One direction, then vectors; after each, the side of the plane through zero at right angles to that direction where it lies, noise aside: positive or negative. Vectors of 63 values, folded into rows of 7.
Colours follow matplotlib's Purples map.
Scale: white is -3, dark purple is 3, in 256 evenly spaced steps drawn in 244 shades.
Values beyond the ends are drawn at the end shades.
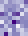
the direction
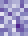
negative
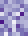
negative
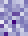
positive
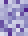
negative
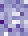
negative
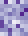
negative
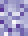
negative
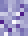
negative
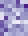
negative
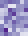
positive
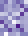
negative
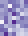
positive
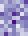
positive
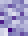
negative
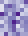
positive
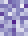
positive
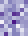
positive
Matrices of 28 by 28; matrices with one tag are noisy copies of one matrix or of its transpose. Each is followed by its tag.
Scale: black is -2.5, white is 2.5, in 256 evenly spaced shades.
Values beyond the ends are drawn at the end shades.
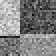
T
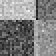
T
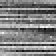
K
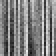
K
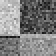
T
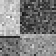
T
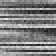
K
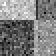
T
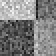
T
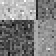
T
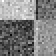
T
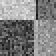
T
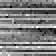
K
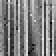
K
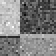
T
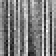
K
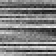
K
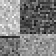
T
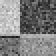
T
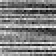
K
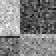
T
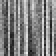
K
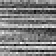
K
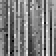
K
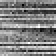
K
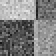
T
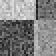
T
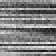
K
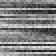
K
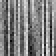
K
